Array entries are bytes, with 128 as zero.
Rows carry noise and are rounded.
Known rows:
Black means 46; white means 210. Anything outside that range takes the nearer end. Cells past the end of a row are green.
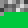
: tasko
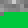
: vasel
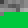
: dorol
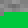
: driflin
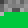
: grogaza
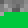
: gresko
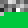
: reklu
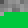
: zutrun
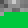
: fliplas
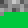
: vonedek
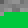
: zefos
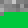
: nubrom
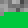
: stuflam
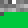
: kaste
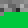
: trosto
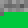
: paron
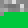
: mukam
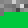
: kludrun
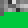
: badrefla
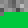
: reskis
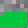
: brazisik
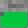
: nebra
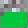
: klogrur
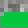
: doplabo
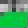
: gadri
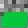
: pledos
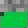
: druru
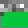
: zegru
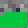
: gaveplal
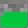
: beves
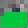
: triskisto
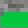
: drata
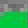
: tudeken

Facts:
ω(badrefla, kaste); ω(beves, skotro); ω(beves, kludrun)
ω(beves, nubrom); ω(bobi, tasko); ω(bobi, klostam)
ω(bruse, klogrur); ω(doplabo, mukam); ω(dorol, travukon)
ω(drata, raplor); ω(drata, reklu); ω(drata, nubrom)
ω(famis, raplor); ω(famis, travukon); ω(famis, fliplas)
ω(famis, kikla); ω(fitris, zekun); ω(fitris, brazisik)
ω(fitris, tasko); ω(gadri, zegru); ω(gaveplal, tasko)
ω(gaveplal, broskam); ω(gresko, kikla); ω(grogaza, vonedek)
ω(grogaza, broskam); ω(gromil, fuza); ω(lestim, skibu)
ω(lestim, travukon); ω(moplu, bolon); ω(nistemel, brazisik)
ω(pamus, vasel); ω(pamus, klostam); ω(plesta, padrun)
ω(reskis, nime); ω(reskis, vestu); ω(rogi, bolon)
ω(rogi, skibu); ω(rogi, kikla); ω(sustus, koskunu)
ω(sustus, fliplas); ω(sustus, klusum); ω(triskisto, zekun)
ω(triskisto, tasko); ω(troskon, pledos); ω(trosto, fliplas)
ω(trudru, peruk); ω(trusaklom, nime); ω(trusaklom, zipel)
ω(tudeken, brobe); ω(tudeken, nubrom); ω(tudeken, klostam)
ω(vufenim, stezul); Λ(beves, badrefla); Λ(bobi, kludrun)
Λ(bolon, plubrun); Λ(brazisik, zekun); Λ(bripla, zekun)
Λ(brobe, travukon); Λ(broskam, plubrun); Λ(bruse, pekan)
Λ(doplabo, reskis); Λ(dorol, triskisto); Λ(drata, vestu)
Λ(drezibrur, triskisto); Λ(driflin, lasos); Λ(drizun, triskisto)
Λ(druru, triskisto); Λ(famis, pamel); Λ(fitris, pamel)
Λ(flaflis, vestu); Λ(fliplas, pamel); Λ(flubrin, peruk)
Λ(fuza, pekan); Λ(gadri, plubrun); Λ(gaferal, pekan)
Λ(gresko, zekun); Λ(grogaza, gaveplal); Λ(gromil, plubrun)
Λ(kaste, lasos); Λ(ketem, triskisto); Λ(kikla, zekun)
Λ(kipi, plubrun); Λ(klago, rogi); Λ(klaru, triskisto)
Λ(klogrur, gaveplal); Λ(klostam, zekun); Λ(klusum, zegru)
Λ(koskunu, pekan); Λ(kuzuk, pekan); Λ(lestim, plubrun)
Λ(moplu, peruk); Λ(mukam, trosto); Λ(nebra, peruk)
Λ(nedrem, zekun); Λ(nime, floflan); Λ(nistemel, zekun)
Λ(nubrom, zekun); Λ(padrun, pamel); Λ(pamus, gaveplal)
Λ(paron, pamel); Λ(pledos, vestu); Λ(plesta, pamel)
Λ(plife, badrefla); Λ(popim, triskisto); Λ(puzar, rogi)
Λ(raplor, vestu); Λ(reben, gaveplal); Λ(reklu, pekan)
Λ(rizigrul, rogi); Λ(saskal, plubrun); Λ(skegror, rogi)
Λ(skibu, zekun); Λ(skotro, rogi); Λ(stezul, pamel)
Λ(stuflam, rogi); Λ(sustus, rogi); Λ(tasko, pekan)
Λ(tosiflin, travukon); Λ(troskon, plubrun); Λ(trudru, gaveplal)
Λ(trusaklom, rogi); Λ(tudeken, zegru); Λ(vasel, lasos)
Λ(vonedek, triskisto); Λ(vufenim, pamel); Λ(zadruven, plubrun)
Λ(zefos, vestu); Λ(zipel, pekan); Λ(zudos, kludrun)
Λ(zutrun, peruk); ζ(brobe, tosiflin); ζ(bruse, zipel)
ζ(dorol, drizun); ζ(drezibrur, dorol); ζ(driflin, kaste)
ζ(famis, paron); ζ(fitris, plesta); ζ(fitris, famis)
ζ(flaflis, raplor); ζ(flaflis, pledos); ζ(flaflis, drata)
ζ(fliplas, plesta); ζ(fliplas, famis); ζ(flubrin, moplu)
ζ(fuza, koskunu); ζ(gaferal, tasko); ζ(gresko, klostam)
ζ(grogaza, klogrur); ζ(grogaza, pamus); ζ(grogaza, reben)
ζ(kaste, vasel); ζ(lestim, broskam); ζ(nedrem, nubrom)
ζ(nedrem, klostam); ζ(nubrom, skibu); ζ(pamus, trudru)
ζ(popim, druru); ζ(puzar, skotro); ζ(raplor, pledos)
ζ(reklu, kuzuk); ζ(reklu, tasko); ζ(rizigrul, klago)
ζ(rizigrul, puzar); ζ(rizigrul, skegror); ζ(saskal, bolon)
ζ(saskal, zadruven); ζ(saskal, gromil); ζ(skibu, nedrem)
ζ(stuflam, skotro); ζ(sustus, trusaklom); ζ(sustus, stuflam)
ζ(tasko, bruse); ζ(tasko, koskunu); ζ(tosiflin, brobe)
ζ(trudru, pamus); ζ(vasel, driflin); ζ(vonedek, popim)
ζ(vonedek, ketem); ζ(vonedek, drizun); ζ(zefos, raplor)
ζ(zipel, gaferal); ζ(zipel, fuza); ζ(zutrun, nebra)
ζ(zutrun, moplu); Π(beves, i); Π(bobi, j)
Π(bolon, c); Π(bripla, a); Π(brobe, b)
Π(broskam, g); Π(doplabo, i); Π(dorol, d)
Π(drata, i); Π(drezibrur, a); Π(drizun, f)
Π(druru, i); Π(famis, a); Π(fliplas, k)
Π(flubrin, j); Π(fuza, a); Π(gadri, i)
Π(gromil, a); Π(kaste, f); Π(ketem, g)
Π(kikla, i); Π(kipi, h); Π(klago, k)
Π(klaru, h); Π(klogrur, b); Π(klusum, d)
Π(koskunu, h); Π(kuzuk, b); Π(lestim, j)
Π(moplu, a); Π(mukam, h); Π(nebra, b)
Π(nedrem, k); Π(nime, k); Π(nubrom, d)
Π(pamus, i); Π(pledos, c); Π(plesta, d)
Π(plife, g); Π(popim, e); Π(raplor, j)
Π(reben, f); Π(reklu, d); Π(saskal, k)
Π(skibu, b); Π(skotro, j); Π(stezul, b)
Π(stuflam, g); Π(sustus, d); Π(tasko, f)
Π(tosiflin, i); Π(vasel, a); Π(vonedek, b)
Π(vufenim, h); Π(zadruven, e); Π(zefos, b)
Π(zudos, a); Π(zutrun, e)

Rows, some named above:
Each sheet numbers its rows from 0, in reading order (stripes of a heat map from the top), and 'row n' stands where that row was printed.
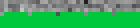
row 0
doplabo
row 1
puzar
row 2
popim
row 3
drezibrur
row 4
padrun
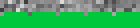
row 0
tasko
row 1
zadruven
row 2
stezul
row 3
stuflam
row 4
fitris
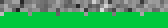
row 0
sustus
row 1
nistemel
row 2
plesta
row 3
tasko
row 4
pamel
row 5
saskal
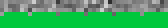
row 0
doplabo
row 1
vufenim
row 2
dorol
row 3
koskunu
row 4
klaru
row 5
stuflam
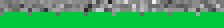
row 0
famis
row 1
pamel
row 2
zadruven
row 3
fuza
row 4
mukam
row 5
skotro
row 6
dorol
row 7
rogi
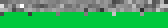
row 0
zegru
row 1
drizun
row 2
kipi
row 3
pamel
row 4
rizigrul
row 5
gaferal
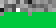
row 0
kuzuk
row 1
drezibrur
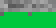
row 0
moplu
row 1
nime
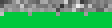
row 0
rizigrul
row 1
puzar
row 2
zipel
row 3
lestim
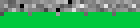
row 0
gromil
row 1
plubrun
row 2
bruse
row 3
peruk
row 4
vestu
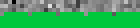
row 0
troskon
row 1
zekun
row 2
trusaklom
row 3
nedrem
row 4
klostam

